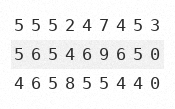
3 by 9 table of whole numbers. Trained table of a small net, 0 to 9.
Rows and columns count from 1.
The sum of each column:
14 17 15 14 15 21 14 14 3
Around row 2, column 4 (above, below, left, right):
2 8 5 6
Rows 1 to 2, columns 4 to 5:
2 4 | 4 6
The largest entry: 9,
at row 2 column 6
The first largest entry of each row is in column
6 6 4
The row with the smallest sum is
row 1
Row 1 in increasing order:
2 3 4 4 5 5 5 5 7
